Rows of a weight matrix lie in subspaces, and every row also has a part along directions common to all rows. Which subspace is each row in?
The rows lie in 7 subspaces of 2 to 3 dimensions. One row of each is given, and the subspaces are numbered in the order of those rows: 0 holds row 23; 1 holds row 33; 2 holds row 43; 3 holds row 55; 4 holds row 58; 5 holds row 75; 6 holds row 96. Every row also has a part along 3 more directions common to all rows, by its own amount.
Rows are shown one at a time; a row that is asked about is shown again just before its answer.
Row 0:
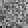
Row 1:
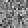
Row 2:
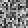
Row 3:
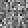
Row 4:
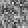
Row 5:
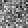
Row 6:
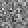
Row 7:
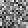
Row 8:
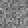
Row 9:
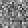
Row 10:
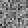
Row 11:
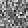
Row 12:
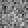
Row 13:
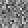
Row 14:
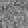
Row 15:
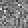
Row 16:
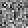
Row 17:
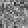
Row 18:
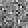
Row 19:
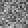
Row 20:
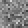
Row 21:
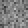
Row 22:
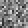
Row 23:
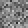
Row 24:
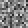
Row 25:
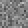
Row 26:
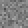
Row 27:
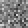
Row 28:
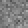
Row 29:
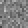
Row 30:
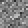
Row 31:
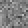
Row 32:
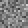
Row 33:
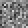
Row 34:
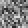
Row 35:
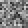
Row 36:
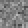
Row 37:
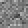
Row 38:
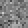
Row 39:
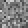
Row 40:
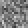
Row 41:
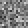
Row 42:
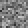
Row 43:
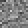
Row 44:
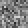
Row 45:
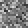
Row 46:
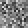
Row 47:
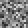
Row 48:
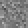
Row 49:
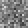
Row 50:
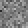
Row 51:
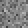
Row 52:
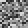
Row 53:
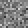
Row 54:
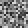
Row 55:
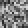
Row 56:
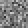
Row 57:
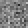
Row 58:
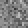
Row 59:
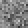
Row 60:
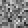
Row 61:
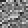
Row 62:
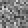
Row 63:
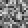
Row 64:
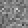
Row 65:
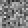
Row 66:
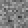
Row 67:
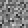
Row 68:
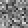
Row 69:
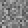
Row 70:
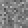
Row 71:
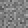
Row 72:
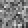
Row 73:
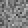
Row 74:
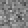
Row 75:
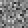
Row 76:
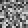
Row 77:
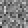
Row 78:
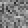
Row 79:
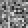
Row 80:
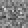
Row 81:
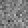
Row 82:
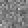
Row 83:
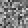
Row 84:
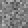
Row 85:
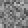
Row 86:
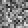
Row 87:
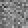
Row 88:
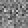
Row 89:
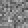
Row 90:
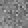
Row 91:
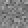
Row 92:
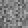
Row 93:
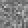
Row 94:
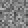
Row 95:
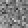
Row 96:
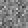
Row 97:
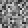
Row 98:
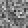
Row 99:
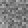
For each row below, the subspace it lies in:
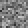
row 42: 3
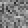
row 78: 3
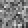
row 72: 2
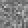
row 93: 2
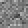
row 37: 2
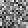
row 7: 6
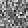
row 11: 5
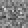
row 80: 5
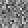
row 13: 4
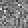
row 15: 6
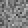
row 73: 5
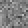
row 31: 0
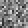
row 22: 6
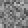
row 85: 3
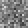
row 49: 5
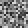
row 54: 6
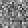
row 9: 4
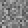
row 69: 2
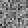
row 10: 1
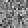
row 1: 1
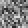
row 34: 3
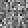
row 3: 1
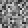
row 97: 4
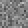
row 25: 0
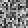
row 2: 1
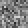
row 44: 3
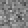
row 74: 4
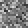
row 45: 5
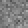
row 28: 0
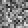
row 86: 0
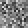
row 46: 4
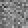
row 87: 2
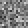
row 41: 4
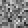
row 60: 0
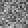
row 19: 6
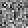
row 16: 1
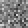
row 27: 5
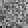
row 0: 6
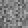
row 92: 6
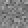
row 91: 4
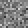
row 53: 1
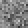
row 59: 0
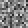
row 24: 1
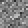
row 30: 2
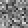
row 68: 4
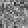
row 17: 3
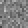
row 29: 6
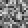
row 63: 4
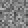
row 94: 1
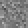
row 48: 3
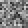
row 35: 2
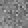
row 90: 6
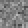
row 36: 2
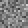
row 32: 5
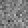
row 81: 5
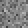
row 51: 5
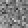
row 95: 4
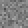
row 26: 0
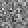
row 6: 4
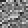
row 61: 2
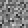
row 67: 4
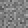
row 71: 1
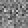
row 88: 6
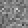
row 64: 4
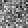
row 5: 6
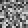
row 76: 3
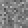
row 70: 0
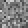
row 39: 2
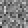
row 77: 6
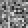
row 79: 5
